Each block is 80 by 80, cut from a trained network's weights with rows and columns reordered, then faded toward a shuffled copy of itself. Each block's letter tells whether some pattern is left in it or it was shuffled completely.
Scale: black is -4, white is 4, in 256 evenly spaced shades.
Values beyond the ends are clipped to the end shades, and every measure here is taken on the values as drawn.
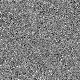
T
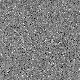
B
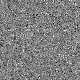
B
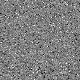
B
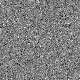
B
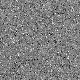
T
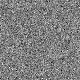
B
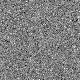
T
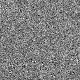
T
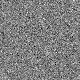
T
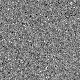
T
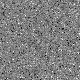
T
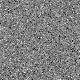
T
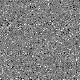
B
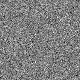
T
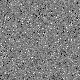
T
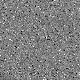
B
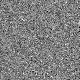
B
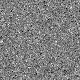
T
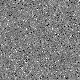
T
